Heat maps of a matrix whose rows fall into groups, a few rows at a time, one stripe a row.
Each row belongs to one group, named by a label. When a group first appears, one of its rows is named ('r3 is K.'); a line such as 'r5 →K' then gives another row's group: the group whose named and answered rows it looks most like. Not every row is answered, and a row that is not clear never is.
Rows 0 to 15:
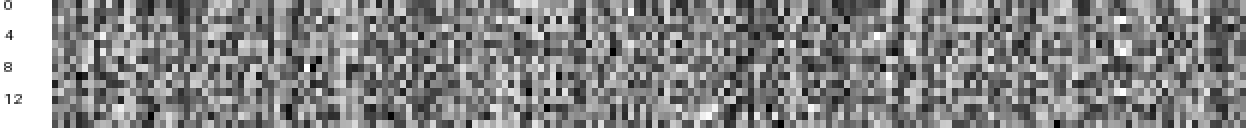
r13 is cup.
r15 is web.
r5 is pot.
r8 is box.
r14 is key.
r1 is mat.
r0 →mat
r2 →web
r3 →mat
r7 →mat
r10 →mat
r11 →web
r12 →mat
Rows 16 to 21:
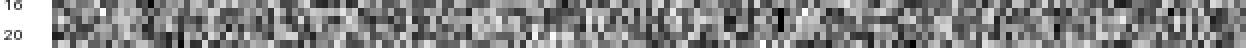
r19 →web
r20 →mat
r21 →box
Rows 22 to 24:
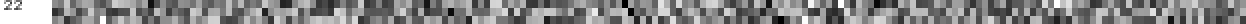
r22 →cup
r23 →mat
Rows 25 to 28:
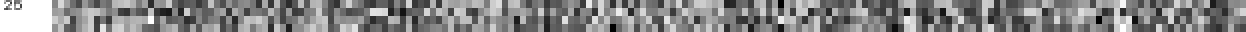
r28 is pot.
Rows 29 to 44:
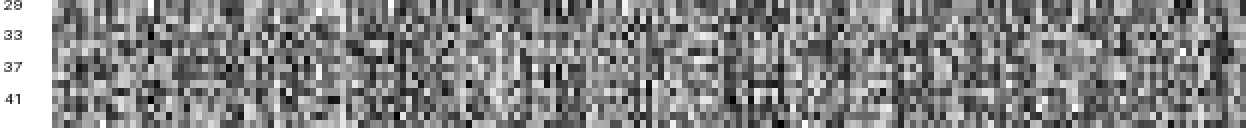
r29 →pot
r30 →pot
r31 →key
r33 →cup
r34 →box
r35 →box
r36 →cup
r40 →box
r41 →key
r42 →key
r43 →mat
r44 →pot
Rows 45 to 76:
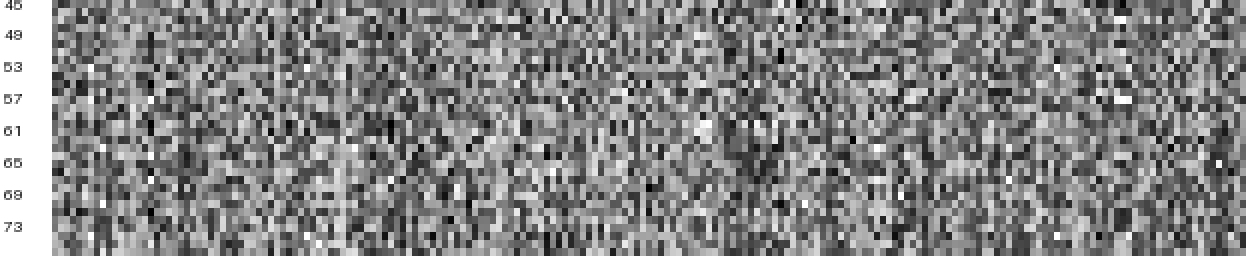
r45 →key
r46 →box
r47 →web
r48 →pot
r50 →key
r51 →cup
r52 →web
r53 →pot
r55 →key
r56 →mat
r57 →pot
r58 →box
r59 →mat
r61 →cup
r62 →box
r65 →mat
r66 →mat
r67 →web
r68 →box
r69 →box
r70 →pot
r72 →box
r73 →box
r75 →pot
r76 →cup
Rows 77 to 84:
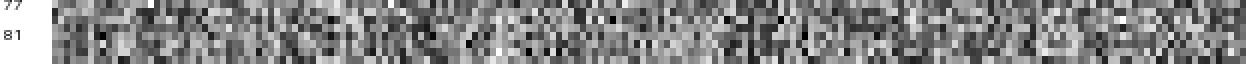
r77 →pot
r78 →mat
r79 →web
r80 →mat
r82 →key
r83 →web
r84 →box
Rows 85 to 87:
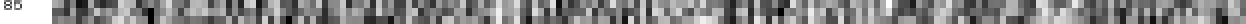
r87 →cup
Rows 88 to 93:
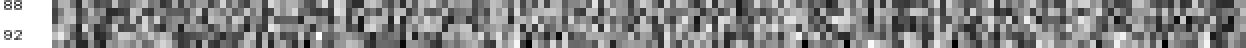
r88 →box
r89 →mat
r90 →box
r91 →box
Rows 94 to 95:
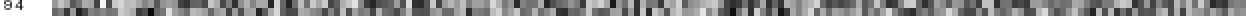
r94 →cup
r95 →key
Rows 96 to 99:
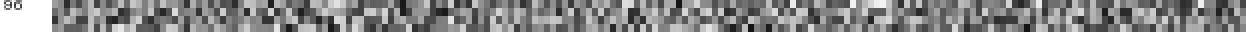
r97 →box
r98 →mat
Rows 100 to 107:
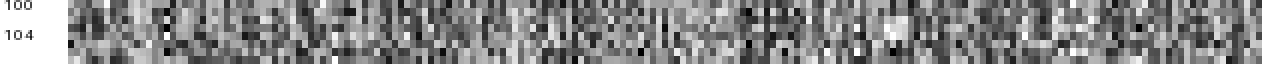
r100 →pot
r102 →key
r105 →box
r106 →cup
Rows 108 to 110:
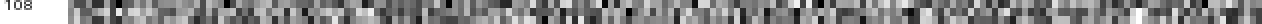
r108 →key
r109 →pot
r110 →web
